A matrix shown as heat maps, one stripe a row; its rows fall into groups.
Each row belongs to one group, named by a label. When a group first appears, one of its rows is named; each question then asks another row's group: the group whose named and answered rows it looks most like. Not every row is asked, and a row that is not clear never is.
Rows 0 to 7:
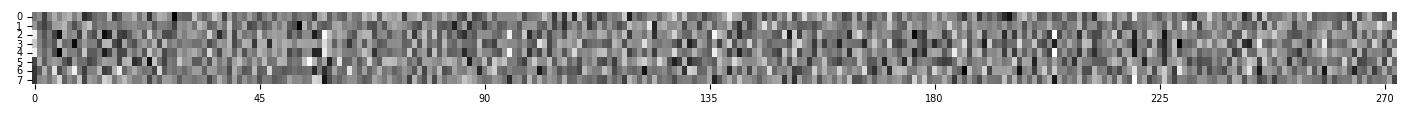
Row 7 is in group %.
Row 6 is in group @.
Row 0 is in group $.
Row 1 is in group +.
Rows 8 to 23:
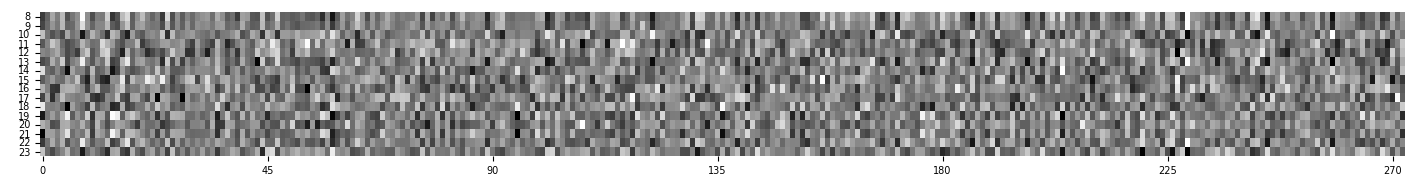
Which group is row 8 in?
@
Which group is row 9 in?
@
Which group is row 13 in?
@
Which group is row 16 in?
+
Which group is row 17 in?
$
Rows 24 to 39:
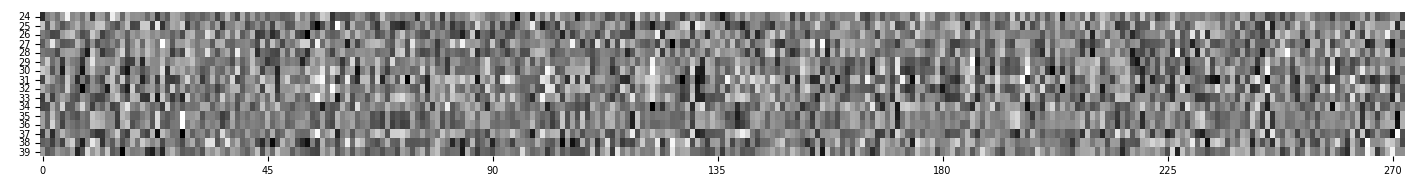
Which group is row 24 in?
%
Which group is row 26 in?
+
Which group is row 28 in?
+
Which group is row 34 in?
@
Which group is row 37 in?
$
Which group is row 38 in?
+
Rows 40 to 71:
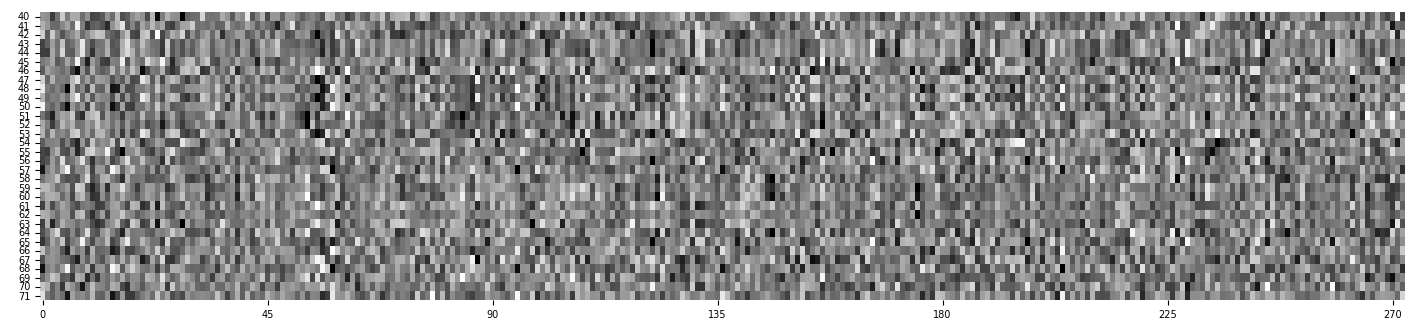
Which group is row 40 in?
$
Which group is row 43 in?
@
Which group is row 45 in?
+
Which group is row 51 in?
+
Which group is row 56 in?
@
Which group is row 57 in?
%
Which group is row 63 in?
$
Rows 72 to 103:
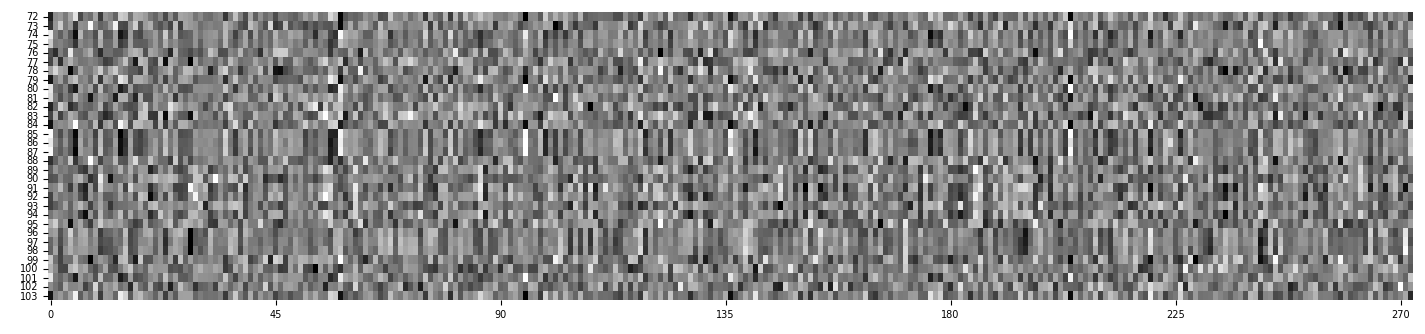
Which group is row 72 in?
%
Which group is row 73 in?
@
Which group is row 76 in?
@
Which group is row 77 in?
$
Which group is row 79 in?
%
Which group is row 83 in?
$
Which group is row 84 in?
%
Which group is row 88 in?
@
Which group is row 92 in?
$
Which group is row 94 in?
$
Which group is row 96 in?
$
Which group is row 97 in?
$
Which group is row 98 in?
$
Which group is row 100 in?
+
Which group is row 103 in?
%
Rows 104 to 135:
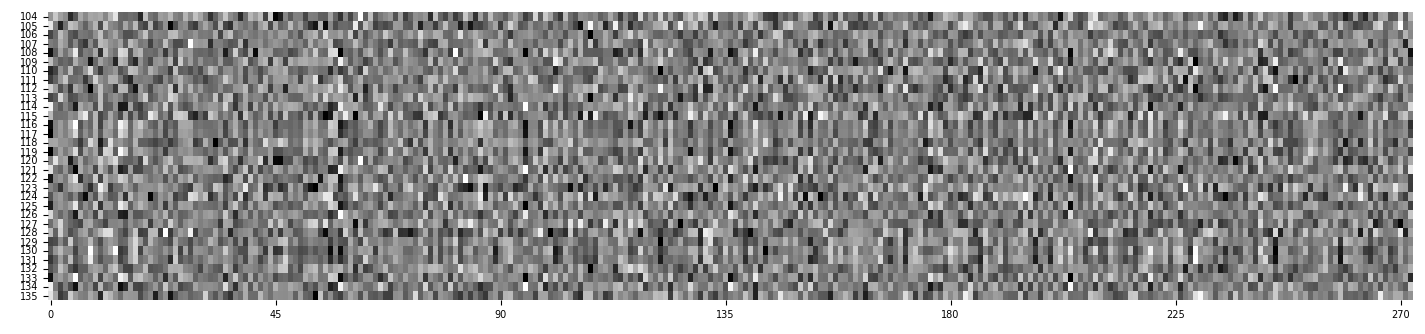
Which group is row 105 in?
+
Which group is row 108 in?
%
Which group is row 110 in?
@
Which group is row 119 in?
%
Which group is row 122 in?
%
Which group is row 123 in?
+
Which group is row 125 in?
%
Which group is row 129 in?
@
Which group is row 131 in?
@
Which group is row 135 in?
+
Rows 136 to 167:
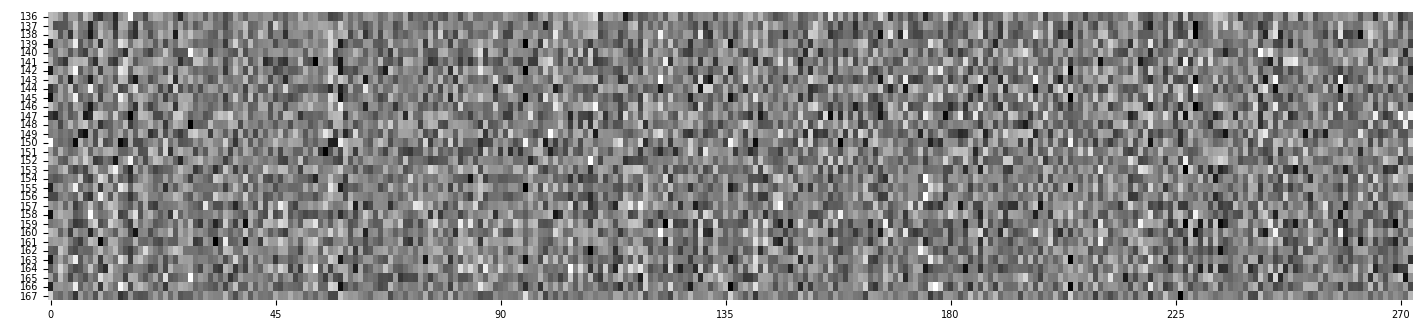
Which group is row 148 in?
$
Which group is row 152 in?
+
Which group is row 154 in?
+
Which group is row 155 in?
%
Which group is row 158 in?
@
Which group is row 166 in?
%
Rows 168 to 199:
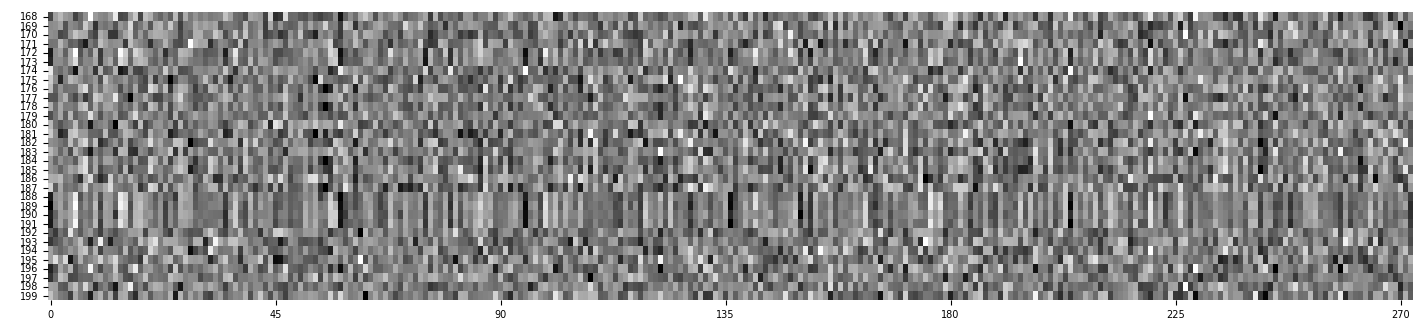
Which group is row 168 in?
@
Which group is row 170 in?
+
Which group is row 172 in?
%
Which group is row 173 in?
%
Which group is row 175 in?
+
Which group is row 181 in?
+
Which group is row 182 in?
$
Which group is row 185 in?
$
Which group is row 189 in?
%
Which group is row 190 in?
%
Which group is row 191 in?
%
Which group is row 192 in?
@
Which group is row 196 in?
@
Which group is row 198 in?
+
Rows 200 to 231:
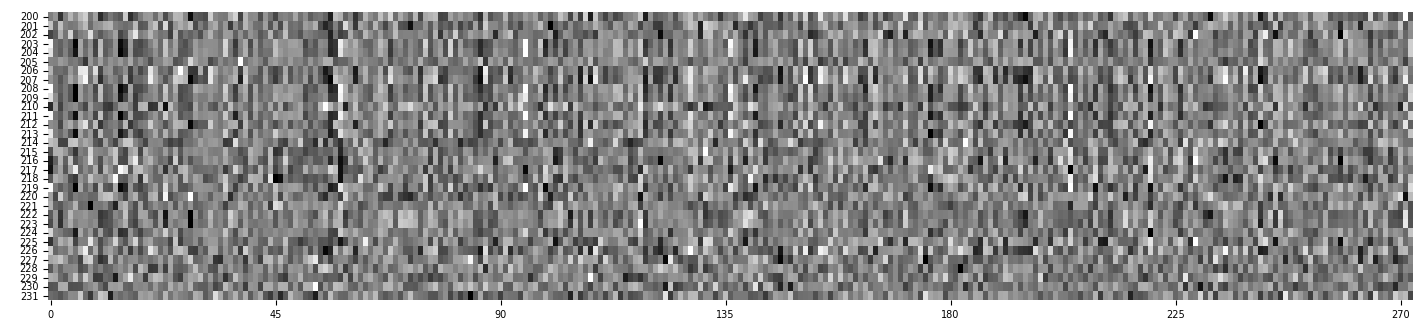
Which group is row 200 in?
$
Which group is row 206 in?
$
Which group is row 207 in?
$
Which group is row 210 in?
$
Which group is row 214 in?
+
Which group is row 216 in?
@
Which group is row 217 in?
%
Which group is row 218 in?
@
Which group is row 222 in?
$
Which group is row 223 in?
$
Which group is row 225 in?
@
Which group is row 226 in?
$
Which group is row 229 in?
+
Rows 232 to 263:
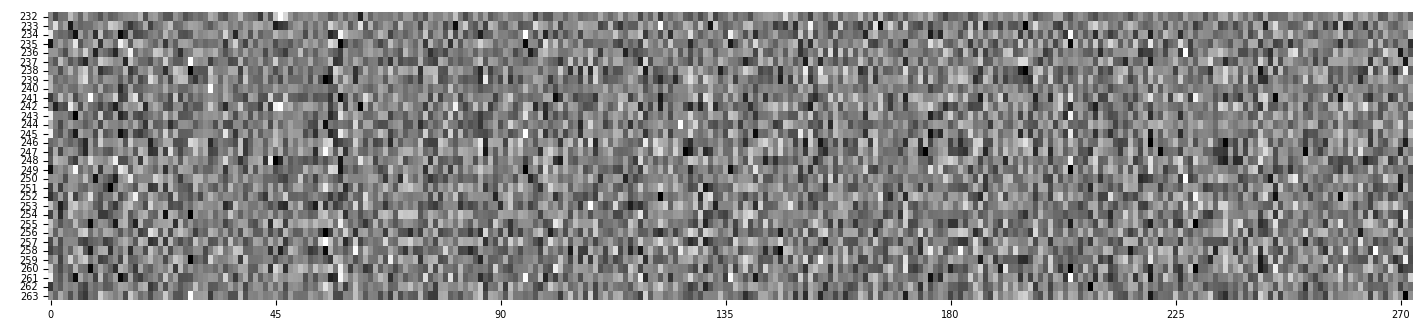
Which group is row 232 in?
@
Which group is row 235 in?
%
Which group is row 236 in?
+
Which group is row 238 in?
$
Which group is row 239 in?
$
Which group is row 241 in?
@
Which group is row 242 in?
@
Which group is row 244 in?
+
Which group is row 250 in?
+
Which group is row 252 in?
@
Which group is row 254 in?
$
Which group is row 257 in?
$
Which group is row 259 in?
$
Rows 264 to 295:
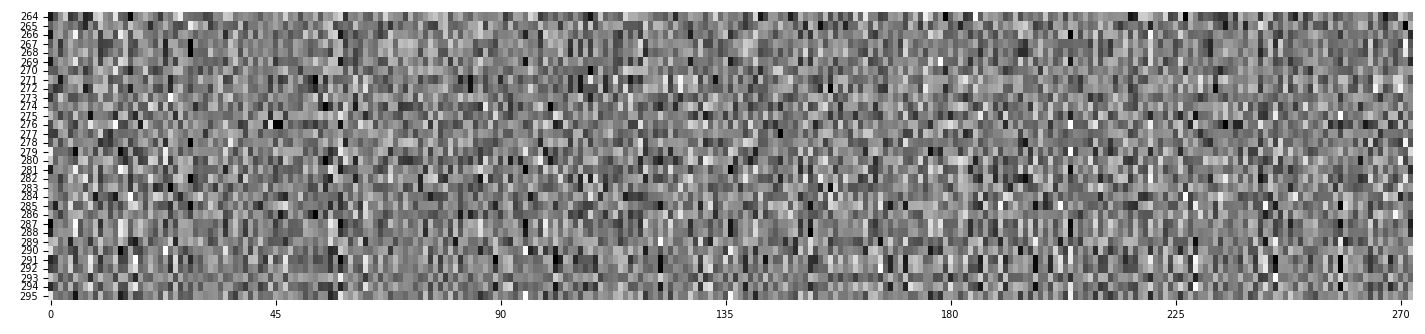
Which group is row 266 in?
%
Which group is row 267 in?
$
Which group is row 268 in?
$
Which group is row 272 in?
+
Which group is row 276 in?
@
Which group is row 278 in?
$
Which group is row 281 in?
%
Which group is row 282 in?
$
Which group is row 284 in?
+
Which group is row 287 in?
%
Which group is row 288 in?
%
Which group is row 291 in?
@
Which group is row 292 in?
@
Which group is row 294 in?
@
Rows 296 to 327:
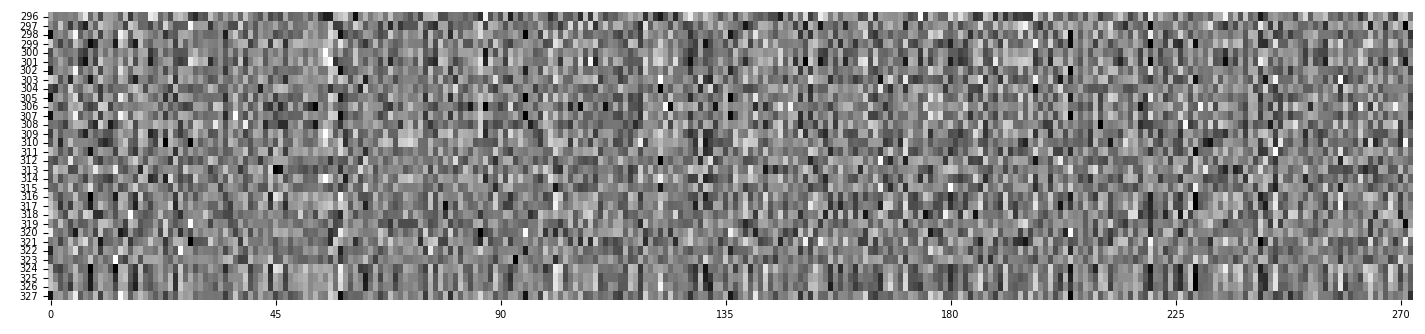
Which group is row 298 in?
%
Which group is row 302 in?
%
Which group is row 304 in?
@
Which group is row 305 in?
%
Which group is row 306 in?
+
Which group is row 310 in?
$
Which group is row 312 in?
@
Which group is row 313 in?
@
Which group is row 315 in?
@
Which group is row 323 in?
@
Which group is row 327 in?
%
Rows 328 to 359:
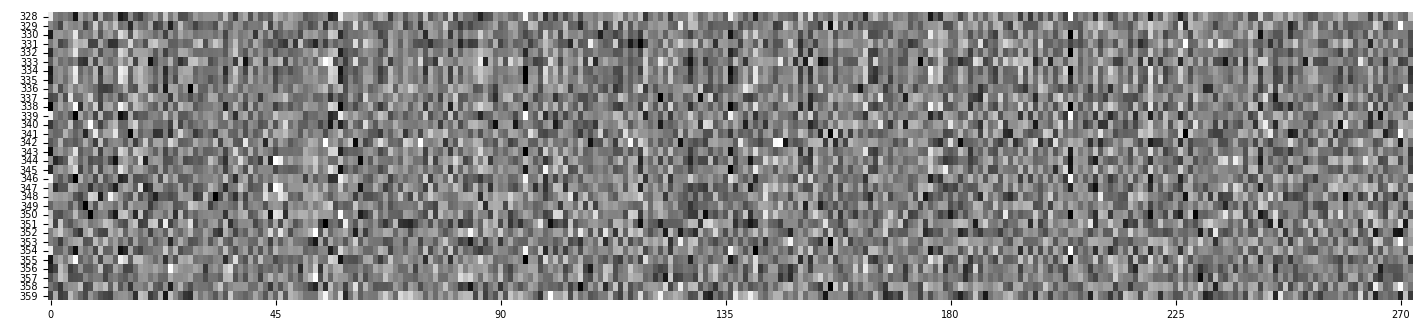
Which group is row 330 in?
%
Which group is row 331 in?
+
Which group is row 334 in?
%
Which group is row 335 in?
%
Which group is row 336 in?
$
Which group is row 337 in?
@
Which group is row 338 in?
%
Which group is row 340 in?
@
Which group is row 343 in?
%
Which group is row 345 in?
%
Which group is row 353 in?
+
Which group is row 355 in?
%
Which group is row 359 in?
$
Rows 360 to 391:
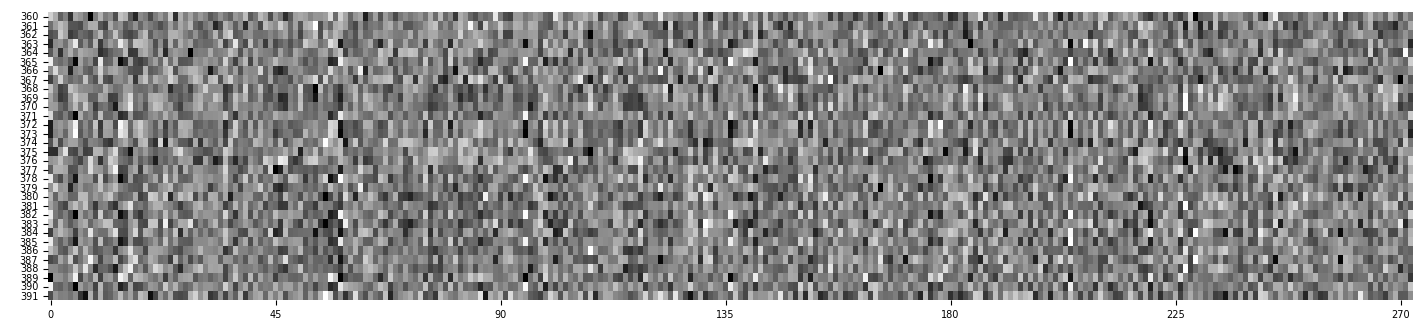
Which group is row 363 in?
%
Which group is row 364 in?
$
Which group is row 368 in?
+
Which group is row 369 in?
+
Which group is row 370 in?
+
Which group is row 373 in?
%
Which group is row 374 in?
$
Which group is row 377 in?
@
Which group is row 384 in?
@
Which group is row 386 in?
+
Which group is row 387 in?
@
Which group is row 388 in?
+
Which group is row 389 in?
%
